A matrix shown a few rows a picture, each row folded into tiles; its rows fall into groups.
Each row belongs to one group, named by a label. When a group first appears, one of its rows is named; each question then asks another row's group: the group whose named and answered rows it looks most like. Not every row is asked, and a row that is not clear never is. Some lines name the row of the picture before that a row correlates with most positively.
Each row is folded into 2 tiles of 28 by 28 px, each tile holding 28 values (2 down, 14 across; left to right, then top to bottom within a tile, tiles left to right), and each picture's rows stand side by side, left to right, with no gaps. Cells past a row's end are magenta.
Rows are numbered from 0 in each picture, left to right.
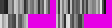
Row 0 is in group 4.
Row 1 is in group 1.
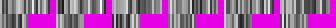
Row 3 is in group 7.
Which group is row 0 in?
4
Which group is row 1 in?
4
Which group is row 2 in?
7
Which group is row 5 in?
7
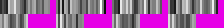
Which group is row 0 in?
4
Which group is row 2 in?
4
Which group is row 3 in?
4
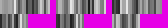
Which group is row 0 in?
7
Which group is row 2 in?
4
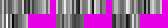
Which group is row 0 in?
7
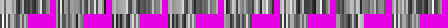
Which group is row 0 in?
7
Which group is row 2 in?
7
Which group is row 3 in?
7
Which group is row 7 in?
7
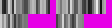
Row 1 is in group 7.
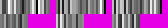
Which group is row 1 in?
4
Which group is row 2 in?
1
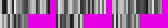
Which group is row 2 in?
7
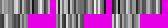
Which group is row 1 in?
1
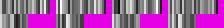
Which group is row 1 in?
1
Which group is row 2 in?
4
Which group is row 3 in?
1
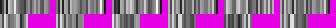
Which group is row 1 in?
4
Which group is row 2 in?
4
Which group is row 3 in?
1
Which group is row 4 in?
7
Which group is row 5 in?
1
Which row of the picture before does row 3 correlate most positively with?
3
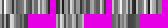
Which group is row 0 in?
1
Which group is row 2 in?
1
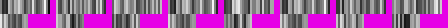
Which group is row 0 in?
4
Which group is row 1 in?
1
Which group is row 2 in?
7
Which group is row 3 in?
4
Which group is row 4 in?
4
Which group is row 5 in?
4
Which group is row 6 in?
4
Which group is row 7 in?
7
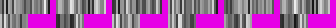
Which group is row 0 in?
4
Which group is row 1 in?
7
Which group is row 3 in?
1
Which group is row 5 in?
7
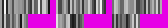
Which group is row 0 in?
4
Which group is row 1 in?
1
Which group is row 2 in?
7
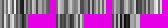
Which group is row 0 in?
1
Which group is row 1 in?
7
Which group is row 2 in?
7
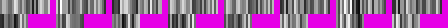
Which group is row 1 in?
1
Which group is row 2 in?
4
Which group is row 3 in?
7
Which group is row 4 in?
7
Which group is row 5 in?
4
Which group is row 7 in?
4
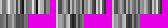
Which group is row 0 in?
1
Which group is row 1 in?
1
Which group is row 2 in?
1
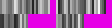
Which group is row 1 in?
1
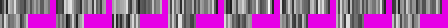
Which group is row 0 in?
4
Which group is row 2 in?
7
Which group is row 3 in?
1
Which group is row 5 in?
1
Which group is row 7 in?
4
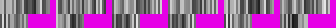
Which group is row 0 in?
7
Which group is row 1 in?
1
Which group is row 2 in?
7
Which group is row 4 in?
7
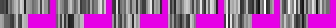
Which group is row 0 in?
4
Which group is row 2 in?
4
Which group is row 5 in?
1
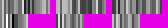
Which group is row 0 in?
7
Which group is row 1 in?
7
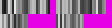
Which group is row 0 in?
1
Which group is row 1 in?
7
